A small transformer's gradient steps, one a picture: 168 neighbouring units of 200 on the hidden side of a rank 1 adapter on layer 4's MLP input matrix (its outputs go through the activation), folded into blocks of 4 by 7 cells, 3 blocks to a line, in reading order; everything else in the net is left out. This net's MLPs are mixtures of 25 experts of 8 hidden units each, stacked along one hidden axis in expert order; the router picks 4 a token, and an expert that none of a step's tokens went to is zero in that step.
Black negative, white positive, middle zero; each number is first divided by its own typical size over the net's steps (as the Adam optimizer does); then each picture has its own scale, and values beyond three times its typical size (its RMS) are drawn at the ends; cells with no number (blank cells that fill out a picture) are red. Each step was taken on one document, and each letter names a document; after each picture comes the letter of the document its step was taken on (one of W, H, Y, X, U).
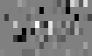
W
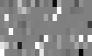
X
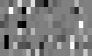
X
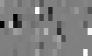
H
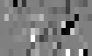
W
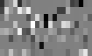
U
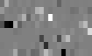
H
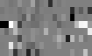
H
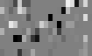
U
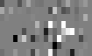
W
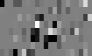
W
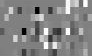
W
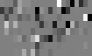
U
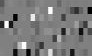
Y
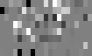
U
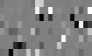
Y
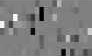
H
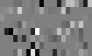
U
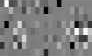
X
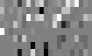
U
